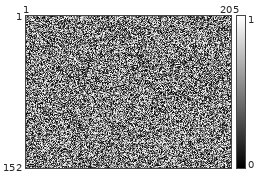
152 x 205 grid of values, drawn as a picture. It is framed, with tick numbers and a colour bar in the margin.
No overall slope runs across the table. Fine speckle covers the field. On average the colour sits 50% of the way up the scale. The halves do not mirror each other. No seam splits the table. The values spread evenly over their range.
